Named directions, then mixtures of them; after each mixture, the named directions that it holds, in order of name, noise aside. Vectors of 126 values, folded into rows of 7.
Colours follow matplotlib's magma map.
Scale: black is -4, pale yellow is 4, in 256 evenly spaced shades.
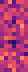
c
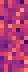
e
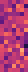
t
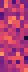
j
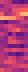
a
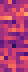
a, c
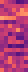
a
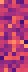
c, e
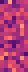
c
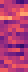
a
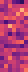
a, e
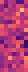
a, e, t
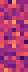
c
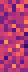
t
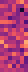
a, e, t
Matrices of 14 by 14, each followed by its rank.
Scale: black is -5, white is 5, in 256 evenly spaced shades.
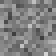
full rank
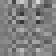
two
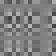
one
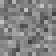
full rank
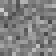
full rank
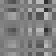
one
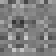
two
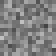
full rank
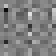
two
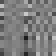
two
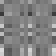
one
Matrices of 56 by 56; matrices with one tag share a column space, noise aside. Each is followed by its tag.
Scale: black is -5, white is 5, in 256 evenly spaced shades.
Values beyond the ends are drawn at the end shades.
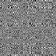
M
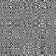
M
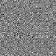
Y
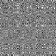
M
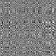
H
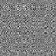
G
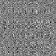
H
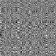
H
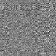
G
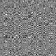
Y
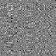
G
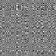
G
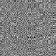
Y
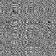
H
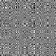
M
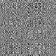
M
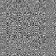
Y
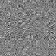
Y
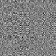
Y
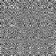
M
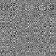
G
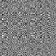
Y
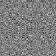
Y
